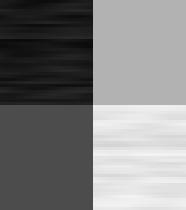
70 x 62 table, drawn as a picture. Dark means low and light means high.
It is made of 2 by 2 panels. Panel 1,1: very low, streaked across, faint in contrast. Panel 1,2: high, flat. Panel 2,1: low, flat. Panel 2,2: very high, streaked across, faint in contrast.
